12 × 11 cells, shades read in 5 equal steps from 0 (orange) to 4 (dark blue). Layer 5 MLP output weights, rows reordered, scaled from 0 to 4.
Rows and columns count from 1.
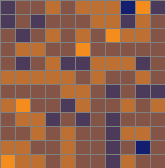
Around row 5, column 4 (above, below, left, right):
2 1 2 3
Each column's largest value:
3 3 3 3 3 3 2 3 4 4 3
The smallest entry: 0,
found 5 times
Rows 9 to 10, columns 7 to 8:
2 3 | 2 3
